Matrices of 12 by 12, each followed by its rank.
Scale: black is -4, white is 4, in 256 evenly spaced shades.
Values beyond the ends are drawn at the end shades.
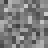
full rank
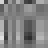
one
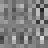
two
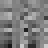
two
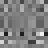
two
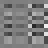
one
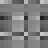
one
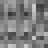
two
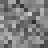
full rank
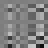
one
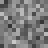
full rank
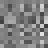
two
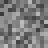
full rank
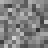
full rank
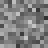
full rank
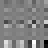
one
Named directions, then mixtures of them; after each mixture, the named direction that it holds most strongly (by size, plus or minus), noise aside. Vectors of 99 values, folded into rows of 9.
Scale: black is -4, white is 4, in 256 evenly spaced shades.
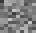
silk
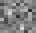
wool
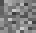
silk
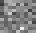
wool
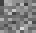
silk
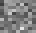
wool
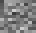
silk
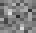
wool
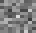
silk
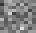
wool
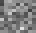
wool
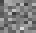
silk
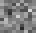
wool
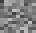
silk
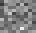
wool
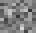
wool
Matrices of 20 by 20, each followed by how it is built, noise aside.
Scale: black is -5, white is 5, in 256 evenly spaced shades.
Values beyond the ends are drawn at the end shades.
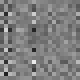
low rank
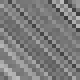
Toeplitz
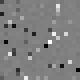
sparse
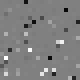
sparse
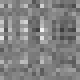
low rank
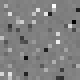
sparse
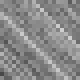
Toeplitz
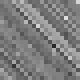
Toeplitz
